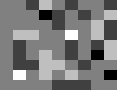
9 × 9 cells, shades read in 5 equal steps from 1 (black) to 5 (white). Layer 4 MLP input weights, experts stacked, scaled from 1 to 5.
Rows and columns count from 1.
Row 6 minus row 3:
0 -1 0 1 1 -1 0 -3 2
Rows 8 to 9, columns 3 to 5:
3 4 3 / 3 3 2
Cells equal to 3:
44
